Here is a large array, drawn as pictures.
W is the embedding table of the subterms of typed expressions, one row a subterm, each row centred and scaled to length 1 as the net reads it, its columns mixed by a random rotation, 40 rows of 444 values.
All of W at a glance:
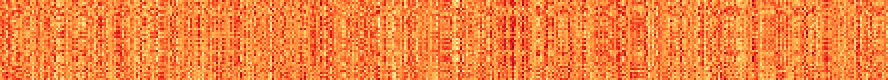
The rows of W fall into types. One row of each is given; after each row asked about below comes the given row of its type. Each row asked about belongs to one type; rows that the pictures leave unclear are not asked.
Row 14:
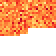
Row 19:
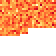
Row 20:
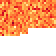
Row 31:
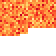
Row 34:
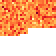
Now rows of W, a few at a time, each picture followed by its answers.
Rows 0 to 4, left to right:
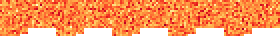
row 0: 19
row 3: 19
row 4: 31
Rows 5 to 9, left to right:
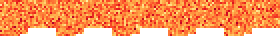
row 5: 14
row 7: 34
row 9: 20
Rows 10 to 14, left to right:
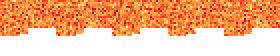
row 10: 31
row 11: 20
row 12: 20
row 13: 20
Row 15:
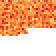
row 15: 20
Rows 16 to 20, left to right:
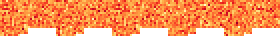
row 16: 34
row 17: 20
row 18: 34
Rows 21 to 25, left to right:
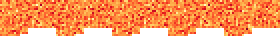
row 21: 19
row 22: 20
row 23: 19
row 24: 19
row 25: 34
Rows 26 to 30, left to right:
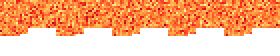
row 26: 31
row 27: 19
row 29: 19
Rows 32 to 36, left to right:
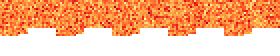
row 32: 20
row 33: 14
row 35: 19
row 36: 14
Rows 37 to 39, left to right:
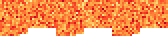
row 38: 14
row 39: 14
